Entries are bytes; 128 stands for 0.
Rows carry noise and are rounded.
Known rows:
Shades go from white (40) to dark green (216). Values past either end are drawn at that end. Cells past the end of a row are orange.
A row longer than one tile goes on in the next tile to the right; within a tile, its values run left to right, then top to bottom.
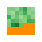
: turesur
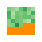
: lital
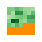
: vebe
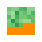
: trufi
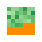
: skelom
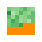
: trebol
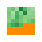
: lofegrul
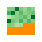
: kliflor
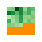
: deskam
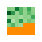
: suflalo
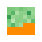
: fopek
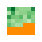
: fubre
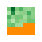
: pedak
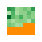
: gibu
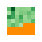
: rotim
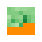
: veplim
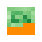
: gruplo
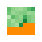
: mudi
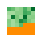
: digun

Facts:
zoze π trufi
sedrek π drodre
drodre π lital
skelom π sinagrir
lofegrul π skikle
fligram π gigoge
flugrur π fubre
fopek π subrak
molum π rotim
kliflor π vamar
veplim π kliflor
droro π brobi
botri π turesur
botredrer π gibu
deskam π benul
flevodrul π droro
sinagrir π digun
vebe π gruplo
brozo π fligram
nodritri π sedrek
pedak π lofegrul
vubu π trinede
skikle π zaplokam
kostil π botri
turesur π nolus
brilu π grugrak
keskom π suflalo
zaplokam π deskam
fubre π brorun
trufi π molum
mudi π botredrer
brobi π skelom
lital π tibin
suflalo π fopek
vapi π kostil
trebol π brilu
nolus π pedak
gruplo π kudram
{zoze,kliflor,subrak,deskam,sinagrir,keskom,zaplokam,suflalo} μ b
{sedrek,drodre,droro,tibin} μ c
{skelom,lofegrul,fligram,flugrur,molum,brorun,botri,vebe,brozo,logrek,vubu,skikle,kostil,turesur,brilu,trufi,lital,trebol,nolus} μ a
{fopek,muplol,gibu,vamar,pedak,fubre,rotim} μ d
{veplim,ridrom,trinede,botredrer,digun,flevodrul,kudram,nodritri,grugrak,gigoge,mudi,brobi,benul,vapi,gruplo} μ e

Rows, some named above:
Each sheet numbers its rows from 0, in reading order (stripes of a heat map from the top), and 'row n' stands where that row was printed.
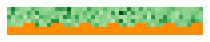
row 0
muplol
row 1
flevodrul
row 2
rotim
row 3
fopek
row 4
keskom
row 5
grugrak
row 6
ridrom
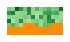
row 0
subrak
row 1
benul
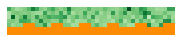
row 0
gigoge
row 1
brorun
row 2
muplol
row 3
fopek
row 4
sinagrir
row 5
flevodrul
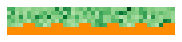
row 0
vamar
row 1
droro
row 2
gibu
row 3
vubu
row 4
zoze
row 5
nodritri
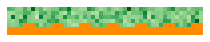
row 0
digun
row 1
trinede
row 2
fubre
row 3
fligram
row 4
sinagrir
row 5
brobi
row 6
vapi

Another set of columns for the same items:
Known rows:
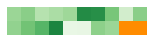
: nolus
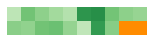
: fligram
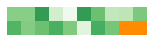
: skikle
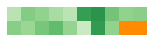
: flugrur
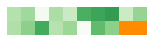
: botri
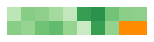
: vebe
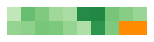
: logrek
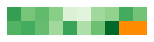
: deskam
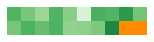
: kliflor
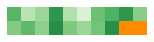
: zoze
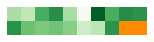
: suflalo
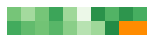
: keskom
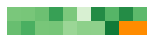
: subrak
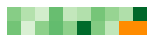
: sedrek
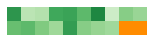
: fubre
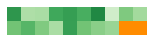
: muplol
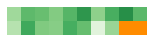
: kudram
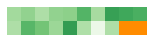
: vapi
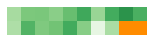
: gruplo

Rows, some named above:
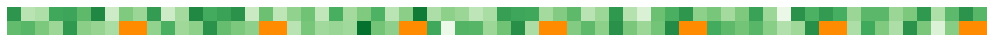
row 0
fubre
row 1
rotim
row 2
tibin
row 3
lital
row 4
zoze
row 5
keskom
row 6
benul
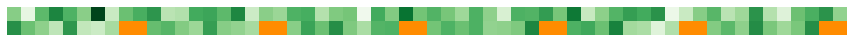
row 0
fopek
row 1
fubre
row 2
sinagrir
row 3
kliflor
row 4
pedak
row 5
zoze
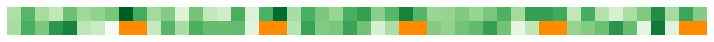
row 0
brobi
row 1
droro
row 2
digun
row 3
nodritri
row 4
skelom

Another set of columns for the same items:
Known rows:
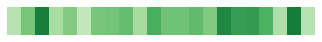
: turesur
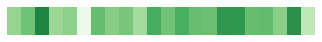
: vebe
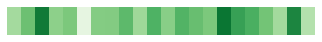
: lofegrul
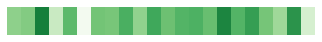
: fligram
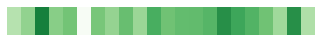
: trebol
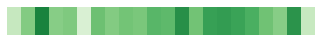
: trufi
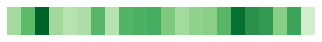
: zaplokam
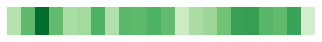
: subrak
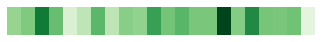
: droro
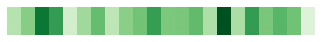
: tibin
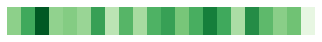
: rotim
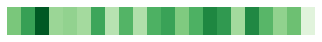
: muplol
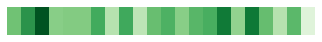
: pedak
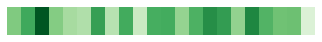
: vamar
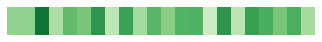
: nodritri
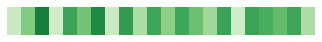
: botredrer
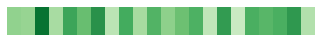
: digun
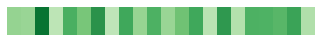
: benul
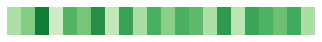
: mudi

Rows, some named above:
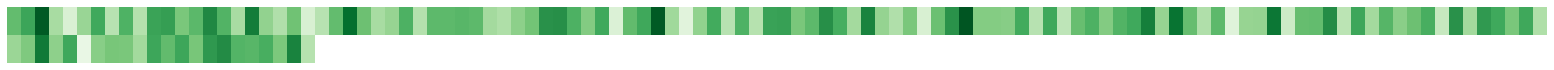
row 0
fubre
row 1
zoze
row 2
fubre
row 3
pedak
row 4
vapi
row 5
skelom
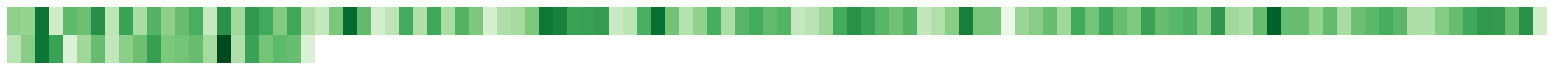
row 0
vapi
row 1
kliflor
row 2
suflalo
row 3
lital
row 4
sinagrir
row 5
tibin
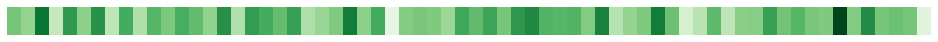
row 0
brobi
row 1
skelom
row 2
droro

